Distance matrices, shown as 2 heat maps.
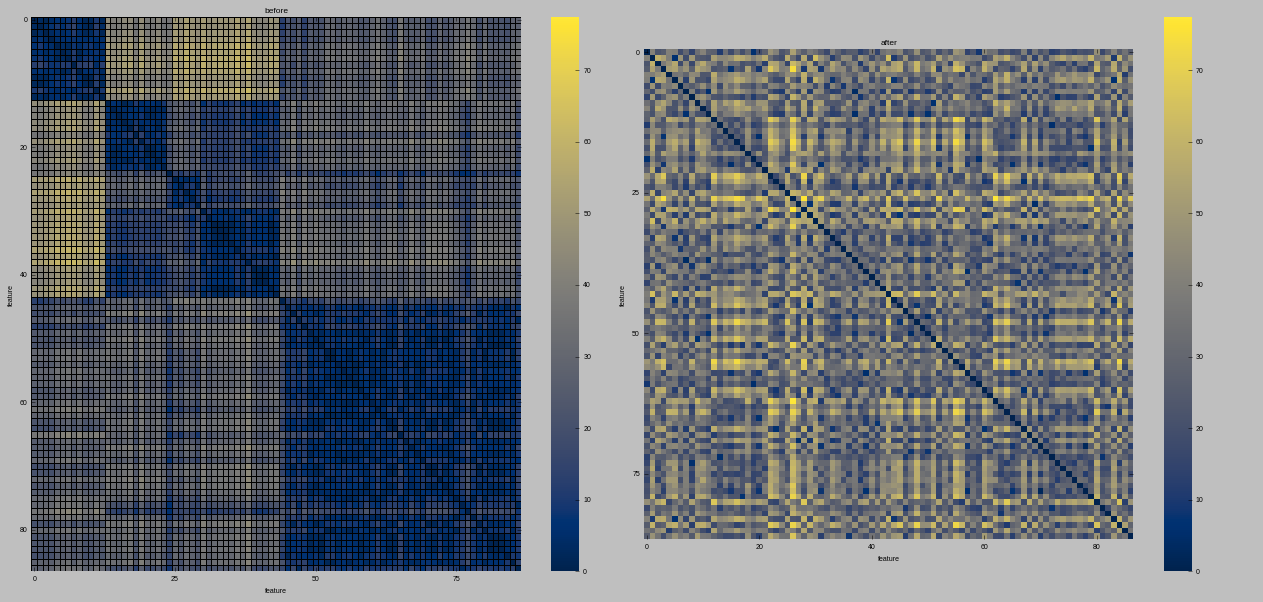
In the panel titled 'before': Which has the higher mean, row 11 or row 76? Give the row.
11
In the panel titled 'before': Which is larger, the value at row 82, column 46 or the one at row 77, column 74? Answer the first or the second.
the second
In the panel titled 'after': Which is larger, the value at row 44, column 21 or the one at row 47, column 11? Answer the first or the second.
the first
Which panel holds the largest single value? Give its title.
after
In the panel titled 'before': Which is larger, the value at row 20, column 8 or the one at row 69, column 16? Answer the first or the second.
the first
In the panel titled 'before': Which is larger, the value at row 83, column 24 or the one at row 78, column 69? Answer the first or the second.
the first
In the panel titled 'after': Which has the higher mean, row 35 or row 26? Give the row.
26
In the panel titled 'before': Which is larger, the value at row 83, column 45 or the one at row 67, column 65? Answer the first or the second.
the second
